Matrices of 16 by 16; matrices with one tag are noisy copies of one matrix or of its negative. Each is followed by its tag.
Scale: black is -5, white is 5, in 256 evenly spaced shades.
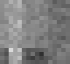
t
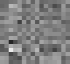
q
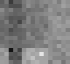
t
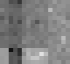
t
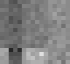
t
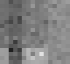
t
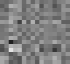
q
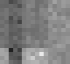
t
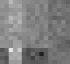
t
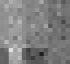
t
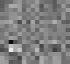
q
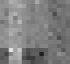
t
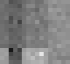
t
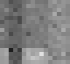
t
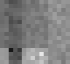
t
